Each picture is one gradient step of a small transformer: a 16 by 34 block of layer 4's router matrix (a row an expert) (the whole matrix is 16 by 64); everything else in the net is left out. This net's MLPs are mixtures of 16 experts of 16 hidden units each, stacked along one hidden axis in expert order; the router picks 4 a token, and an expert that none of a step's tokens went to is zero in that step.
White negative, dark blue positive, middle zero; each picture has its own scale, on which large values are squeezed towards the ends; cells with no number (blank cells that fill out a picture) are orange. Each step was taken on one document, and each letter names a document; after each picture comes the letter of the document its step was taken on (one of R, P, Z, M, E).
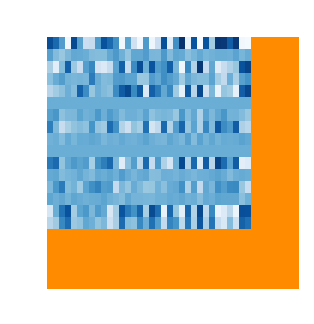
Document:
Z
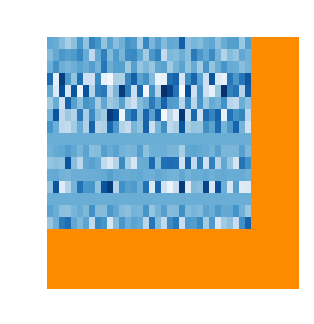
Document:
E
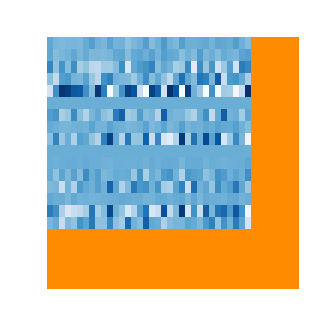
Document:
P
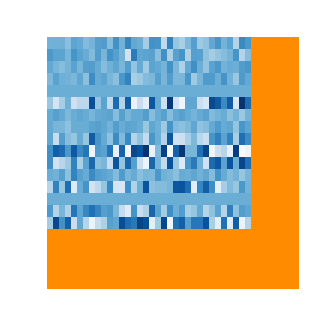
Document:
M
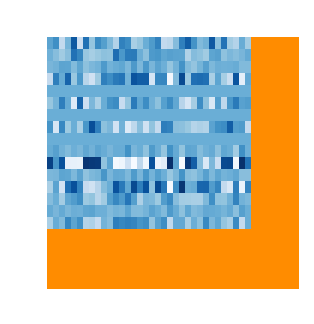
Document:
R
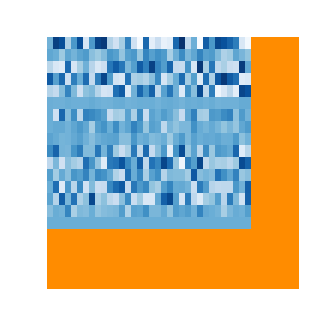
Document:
Z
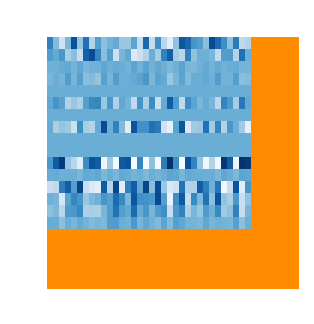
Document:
R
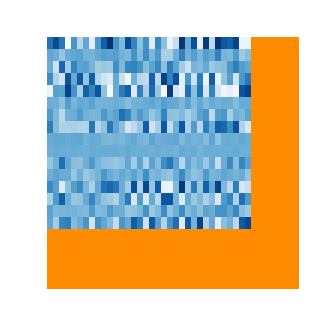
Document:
E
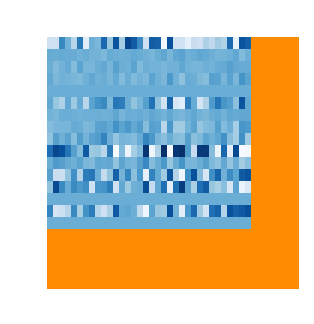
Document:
M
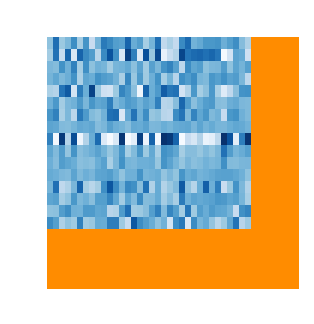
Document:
P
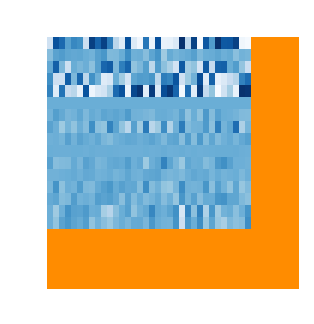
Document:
E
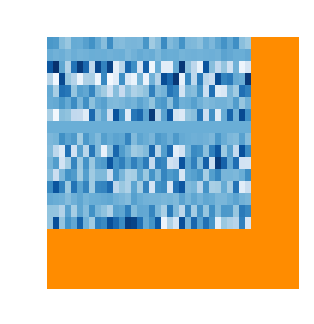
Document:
P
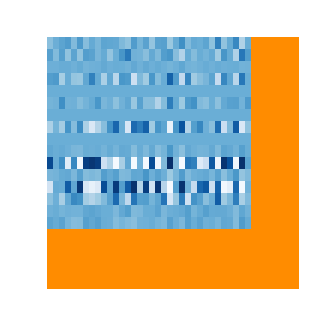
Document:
R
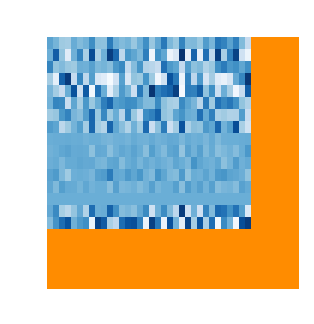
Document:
E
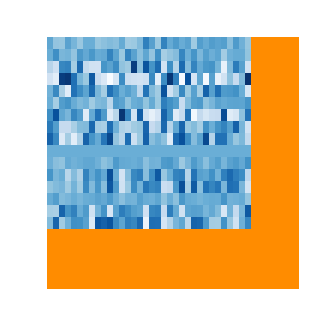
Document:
P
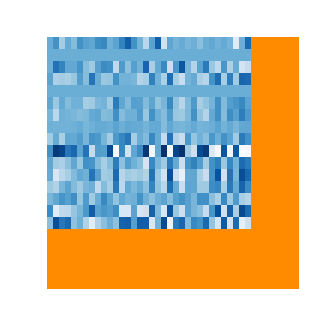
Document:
M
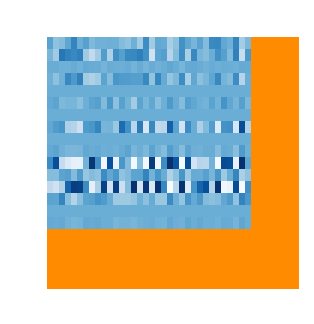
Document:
R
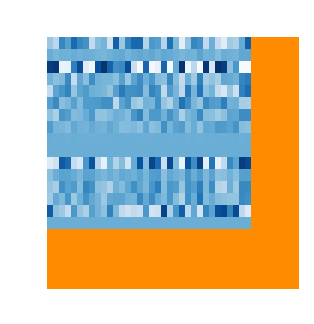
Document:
Z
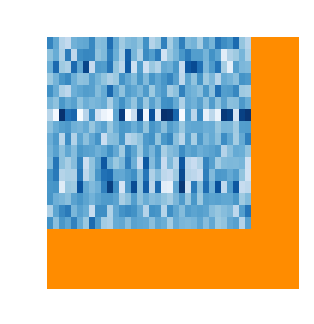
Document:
P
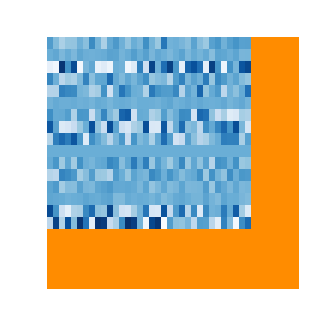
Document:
P
